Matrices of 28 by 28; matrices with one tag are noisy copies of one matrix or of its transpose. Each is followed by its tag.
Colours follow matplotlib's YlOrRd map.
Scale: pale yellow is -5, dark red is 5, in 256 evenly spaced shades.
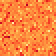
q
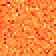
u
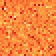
u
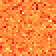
q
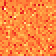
u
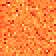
u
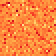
u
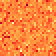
q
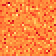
u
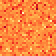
q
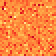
u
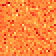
u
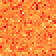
q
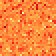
q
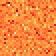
u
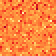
q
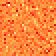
u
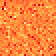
u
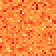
q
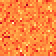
q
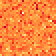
q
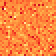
u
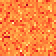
q
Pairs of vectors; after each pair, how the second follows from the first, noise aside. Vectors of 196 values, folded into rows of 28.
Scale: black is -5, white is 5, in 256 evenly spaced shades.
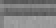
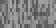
shuffled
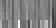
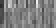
reversed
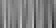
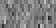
shuffled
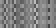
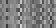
reversed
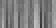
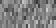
shuffled
